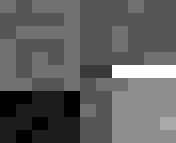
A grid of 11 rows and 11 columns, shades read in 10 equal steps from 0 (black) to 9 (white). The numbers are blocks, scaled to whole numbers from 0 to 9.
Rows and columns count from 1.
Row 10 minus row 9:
1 0 -1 0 1 -1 0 0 0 0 1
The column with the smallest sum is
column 2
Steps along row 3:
up same same same down same up down same same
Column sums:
28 25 28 28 30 33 33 50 50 50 51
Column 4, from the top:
4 3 4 3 3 4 3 1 1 1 1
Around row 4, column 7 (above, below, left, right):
3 3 3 4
